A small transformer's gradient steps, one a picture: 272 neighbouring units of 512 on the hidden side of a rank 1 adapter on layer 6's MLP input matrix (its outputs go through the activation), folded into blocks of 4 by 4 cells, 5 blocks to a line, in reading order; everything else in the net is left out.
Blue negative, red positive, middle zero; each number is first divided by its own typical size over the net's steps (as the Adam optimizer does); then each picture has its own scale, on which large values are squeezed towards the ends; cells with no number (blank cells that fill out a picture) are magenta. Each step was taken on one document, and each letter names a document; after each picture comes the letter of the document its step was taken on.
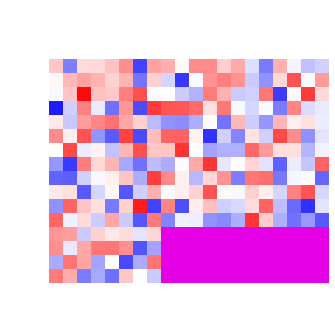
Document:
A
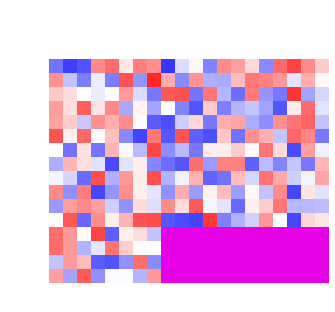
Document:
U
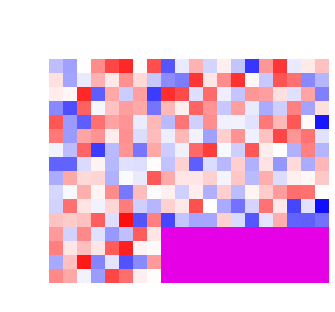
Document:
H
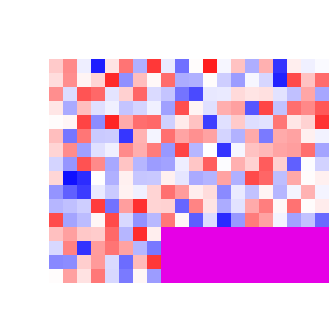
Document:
A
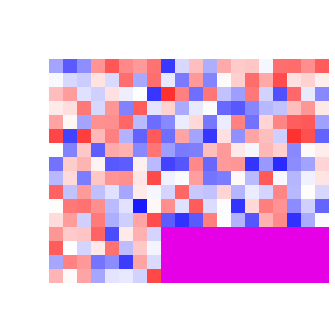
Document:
U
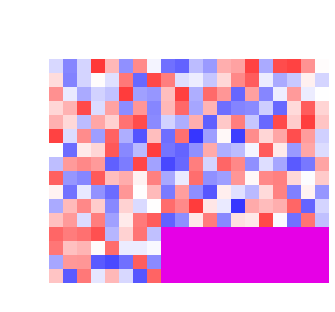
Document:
U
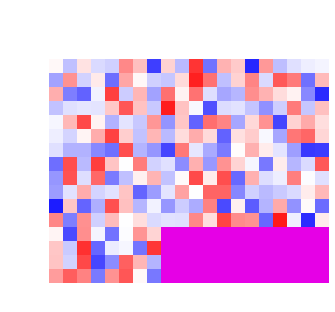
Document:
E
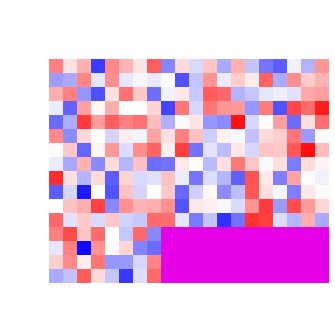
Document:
A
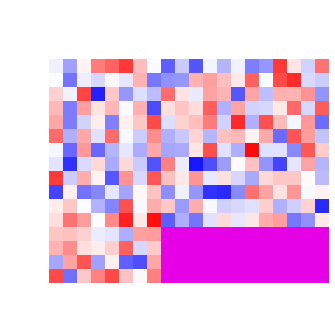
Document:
H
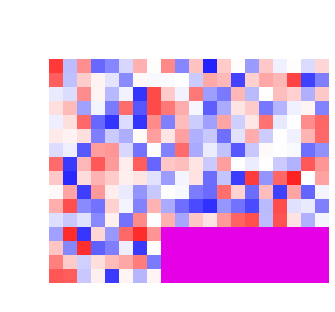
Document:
E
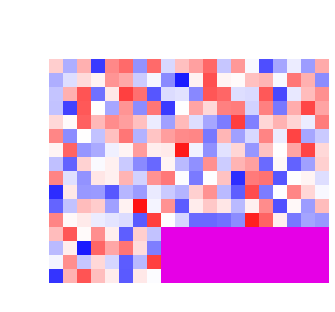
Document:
A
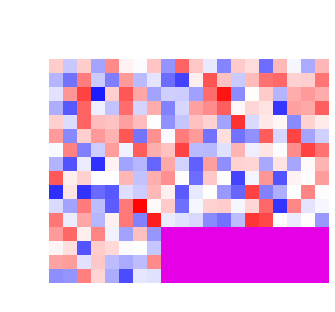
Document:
A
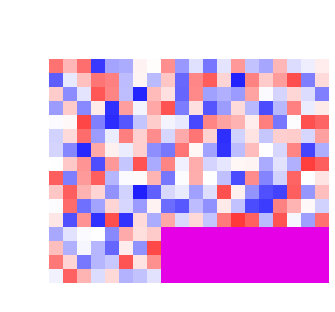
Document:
E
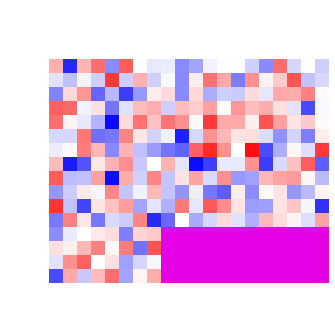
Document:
H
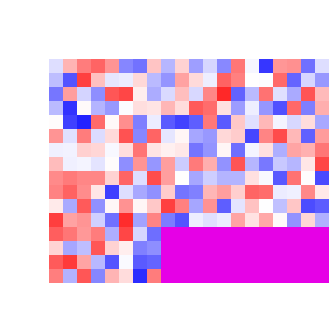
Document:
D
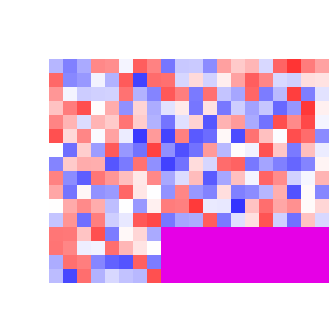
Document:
U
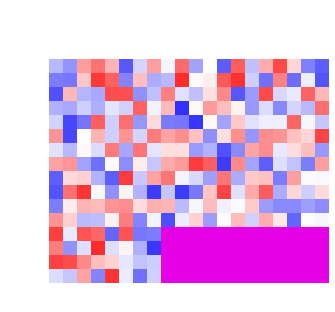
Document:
D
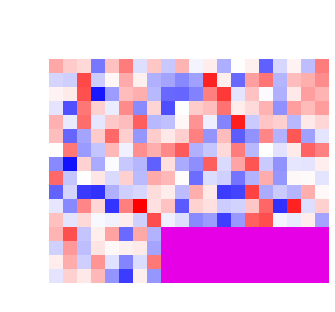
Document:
A
